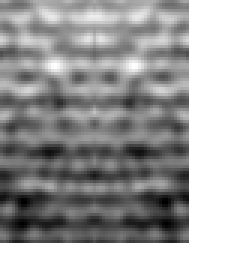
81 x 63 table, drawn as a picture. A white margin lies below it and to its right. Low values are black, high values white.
Stripes: horizontal, repeating 10 times. Slope: up to the top. Mirror symmetry: left to right. Lone odd cells: none.
